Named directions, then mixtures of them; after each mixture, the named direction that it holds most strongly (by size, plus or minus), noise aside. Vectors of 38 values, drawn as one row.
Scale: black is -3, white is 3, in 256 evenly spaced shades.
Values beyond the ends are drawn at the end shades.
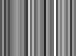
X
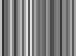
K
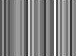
X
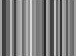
K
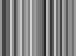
K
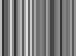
K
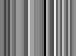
X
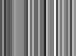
X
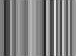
X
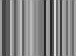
K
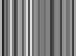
K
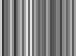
K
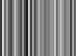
K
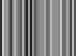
K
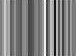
X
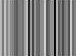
X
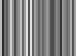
K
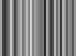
K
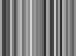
K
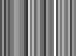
X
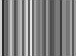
K
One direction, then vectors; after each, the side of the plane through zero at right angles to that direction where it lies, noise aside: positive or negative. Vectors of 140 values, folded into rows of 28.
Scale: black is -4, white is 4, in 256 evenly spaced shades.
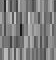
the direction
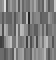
negative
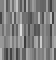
negative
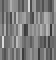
negative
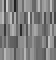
positive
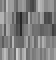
positive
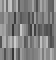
negative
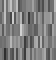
negative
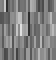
negative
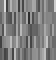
negative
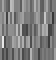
negative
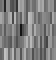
positive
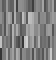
positive
